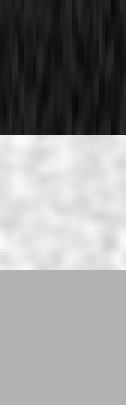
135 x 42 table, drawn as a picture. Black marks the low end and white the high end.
It is made of 3 by 1 panels. Panel 1,1: very low, streaked downward, faint in contrast. Panel 2,1: very high, blotchy, faint in contrast. Panel 3,1: high, flat.
